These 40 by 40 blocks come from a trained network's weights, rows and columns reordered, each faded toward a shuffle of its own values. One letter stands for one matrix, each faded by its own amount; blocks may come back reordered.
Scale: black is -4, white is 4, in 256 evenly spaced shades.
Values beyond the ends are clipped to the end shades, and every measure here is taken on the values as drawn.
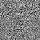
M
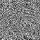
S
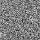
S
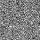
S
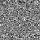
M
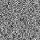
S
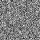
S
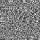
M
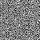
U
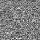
M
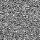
S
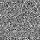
M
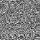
M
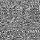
M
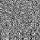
M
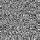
M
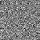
M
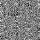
U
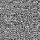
M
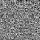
M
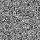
S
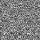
M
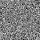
S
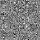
U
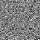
M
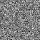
S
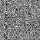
U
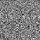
M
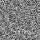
S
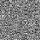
M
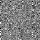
U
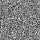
S
